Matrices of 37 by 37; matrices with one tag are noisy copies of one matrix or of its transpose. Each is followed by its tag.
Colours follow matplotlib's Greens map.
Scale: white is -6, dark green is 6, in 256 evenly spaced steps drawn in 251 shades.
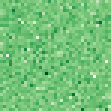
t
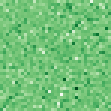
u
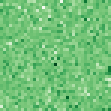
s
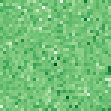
s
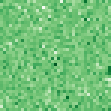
s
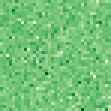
t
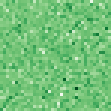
u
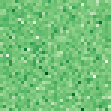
t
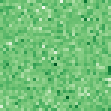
s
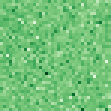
t
